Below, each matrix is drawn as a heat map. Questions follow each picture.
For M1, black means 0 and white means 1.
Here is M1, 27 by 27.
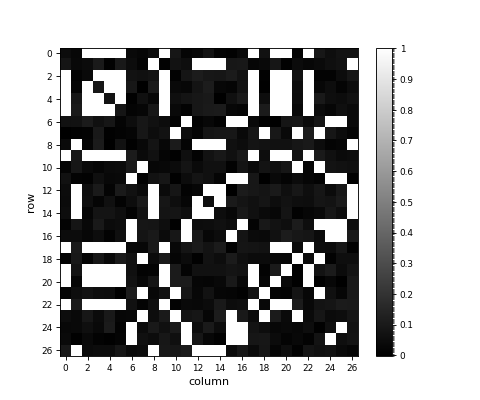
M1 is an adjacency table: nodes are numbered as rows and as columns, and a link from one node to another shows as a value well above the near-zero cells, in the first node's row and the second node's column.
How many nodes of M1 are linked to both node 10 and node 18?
3
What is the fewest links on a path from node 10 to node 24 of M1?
3
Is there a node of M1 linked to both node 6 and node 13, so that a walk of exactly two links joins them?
no
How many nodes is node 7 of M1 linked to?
4
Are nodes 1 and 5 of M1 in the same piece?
no
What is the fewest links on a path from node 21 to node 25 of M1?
3
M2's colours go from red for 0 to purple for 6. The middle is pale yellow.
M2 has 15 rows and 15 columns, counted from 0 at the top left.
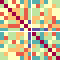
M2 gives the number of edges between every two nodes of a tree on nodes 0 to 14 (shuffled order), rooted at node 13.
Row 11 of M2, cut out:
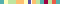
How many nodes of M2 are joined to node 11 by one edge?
1
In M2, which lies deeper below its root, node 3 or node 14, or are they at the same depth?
node 14
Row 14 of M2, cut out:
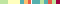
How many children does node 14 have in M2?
1
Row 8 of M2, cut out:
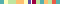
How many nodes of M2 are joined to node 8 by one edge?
1
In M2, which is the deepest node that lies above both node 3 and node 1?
4
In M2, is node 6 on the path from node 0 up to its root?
yes
